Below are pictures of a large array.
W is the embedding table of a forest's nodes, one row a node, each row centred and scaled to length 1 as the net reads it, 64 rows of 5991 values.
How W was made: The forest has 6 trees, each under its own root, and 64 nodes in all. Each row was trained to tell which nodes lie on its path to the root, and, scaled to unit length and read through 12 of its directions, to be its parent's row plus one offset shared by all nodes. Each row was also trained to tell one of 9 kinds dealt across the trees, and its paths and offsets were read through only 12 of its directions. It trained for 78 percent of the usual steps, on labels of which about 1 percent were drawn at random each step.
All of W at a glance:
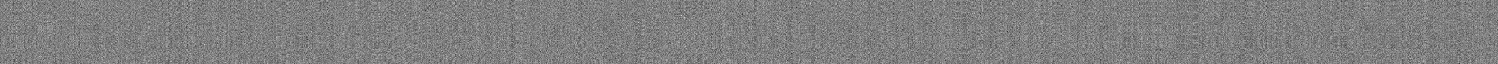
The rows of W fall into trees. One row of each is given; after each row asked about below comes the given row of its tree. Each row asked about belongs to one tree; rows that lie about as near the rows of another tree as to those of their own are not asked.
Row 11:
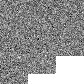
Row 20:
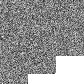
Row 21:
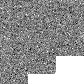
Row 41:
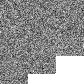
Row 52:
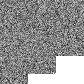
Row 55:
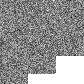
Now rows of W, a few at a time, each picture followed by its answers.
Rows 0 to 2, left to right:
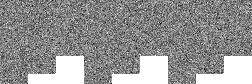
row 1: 21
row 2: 55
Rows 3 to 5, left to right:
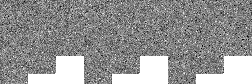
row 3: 55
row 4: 55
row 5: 41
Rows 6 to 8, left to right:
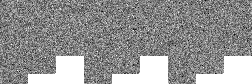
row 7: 55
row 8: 55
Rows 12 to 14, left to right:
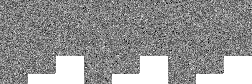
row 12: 52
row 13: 55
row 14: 55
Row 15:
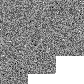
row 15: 21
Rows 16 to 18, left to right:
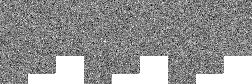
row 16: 55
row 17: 41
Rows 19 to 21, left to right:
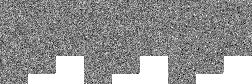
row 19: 55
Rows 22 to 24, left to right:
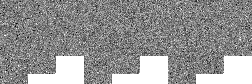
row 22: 52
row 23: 11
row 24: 41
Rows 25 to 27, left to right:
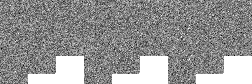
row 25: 20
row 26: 21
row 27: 21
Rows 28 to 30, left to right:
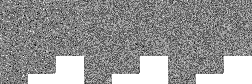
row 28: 21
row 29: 20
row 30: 20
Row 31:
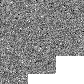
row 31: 21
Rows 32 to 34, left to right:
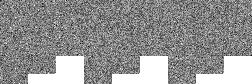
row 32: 41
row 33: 52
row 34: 11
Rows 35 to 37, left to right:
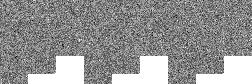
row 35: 21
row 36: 41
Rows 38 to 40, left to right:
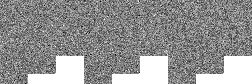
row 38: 41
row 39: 41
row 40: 52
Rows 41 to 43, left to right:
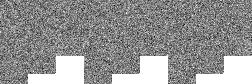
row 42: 52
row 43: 20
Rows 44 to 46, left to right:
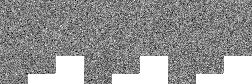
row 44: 41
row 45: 41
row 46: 41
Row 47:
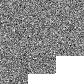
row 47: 41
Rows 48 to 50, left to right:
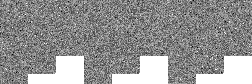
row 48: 21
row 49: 11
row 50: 55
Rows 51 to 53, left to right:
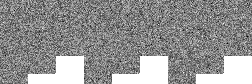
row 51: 20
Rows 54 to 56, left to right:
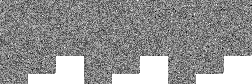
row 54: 55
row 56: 21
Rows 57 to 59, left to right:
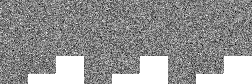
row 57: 41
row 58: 11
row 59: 41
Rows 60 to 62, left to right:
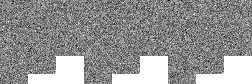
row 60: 21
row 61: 55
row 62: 21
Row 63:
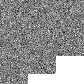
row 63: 55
